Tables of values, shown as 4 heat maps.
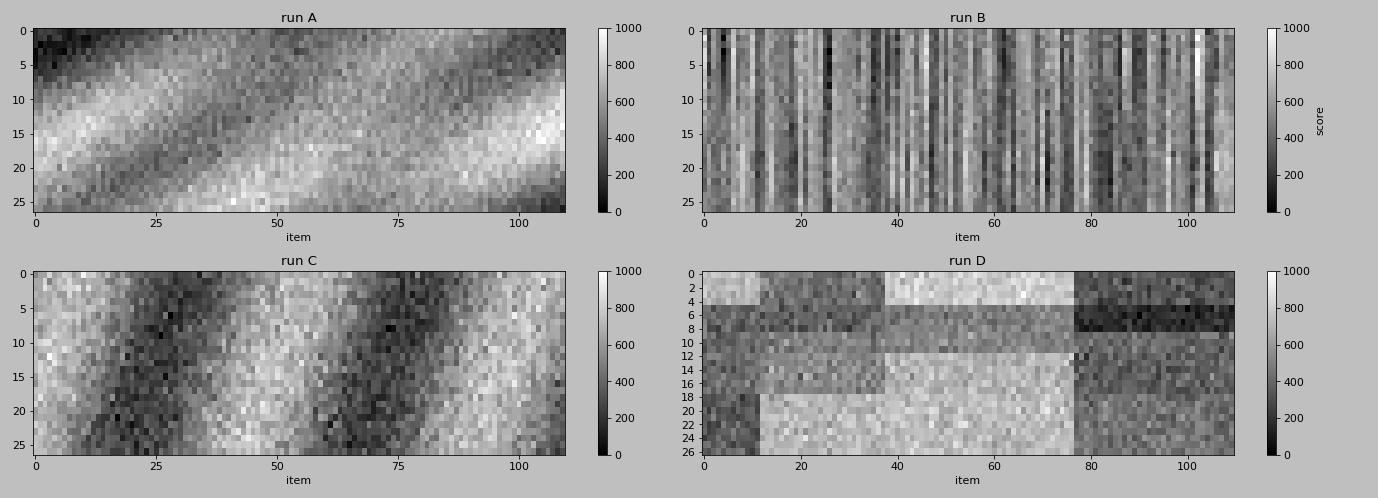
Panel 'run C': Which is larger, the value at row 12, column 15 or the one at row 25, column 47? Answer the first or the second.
the second
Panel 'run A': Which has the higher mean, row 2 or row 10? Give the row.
10
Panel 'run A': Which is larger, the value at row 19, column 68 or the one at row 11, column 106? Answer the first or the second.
the second
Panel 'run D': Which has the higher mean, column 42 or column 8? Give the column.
42
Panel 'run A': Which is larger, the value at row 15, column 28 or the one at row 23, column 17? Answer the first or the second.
the first
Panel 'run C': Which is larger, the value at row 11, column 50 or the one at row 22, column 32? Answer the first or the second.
the first
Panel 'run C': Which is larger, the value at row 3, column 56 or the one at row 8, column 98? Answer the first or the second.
the second
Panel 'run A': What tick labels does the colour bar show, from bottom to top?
0, 200, 400, 600, 800, 1000
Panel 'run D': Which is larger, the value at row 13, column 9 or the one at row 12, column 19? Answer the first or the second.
the second
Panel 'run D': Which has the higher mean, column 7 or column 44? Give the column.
44
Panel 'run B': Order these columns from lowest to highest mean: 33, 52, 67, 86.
86, 52, 33, 67
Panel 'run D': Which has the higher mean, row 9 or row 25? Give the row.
25
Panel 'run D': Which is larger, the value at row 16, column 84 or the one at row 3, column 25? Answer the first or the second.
the second
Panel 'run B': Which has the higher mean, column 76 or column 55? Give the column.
55
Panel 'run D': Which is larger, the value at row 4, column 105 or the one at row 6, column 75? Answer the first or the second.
the second
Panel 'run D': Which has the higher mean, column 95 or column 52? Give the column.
52
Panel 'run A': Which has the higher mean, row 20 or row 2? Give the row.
20
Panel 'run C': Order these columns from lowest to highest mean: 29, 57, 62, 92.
29, 62, 57, 92
